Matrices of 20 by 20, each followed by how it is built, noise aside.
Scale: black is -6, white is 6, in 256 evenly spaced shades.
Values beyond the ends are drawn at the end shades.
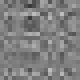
low rank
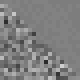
lower triangular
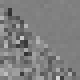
lower triangular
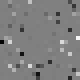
sparse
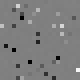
sparse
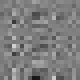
low rank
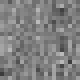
low rank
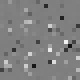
sparse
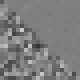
lower triangular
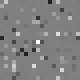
sparse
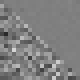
lower triangular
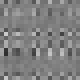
low rank
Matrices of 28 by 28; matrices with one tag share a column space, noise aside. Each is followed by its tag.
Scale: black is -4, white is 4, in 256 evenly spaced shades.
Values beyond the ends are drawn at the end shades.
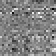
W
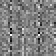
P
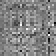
P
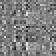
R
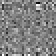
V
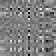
W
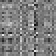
P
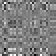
V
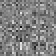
R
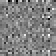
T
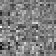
R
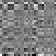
V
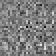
R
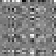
T
